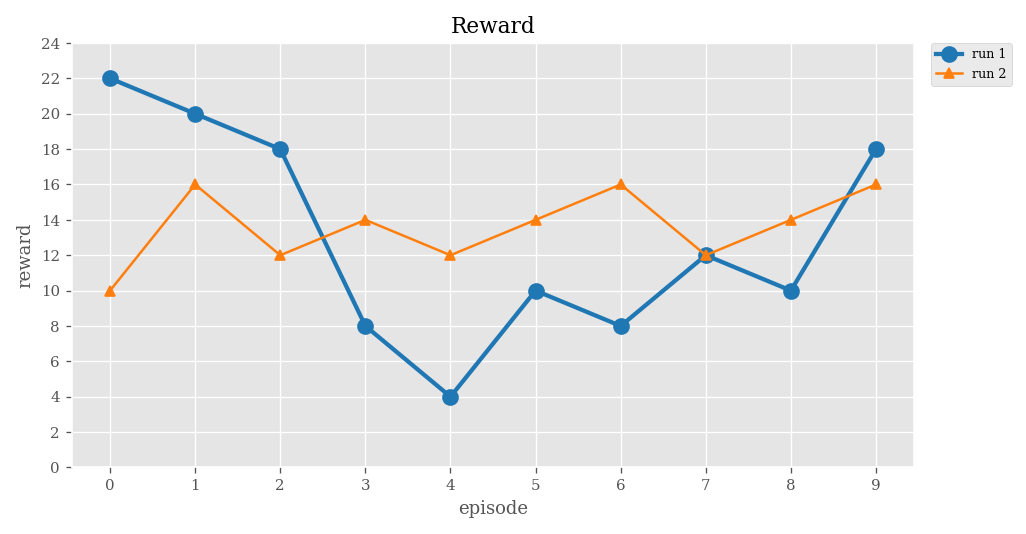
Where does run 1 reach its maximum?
0
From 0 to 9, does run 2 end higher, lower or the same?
higher
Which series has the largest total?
run 2
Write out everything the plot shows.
Title: Reward
x-axis: episode, ticks 0 1 2 3 4 5 6 7 8 9
y-axis: reward, ticks 0 2 4 6 8 10 12 14 16 18 20 22 24
Legend: run 1, run 2
Values:
run 1: 22 20 18 8 4 10 8 12 10 18
run 2: 10 16 12 14 12 14 16 12 14 16
